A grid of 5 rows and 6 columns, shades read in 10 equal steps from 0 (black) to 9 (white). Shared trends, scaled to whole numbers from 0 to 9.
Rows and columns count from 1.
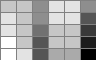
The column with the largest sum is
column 1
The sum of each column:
41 36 20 36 36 11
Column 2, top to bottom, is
7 7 7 7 8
